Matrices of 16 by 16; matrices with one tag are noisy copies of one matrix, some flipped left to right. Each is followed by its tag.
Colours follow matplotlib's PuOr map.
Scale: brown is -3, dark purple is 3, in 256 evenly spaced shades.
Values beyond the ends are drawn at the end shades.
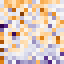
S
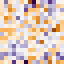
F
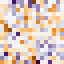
F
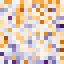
S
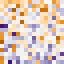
S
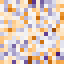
F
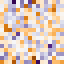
F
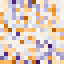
F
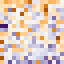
S
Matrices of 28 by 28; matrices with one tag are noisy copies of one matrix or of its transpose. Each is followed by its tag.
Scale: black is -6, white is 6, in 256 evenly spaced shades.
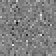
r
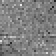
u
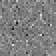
r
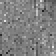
u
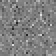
r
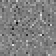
r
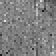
u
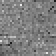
u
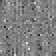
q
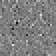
r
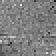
u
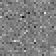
r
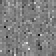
q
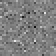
r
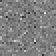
r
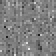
q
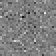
r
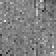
u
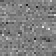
q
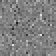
r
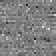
q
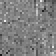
u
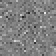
r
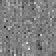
q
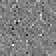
r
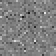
r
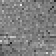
u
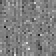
q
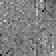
u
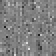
q
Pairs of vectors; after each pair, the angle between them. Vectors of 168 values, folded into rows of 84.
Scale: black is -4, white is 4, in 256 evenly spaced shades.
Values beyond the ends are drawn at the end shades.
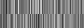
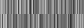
partly opposed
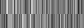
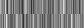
partly opposed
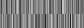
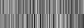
orthogonal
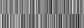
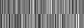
nearly opposite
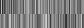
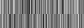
partly opposed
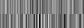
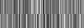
partly opposed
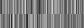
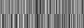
partly aligned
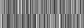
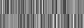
orthogonal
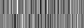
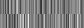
partly aligned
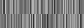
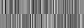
nearly opposite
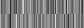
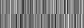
nearly opposite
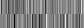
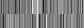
partly aligned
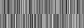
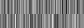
nearly parallel
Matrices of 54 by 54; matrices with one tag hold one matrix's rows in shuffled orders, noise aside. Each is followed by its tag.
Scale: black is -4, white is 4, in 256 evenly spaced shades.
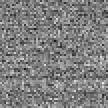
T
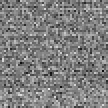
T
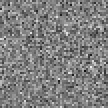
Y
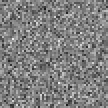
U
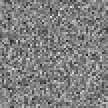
U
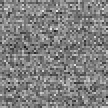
T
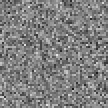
Y
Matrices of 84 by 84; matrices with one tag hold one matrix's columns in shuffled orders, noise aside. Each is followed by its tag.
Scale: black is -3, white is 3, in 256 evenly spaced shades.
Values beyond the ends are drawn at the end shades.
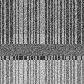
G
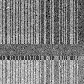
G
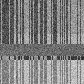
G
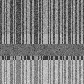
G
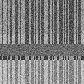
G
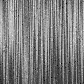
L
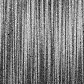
L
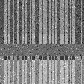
G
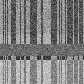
G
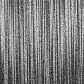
L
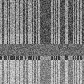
G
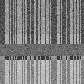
G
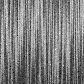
L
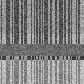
G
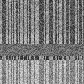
G
